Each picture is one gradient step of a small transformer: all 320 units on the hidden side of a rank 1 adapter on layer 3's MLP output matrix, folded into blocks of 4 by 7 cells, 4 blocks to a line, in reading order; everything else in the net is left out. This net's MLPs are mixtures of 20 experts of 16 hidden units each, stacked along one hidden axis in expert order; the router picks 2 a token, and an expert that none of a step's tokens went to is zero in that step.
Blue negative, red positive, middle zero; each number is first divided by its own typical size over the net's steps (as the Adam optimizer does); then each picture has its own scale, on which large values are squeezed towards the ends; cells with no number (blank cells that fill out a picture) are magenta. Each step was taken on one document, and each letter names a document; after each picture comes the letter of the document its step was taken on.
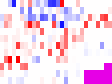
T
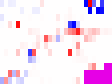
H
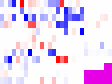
T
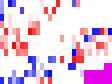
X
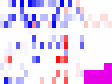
T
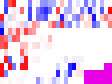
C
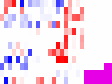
T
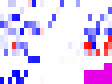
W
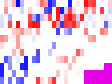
C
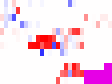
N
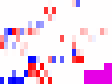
X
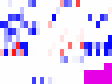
W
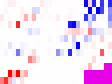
H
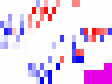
X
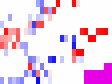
X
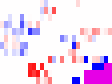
X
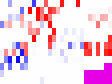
W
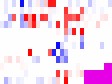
T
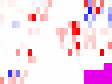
H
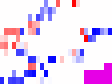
X
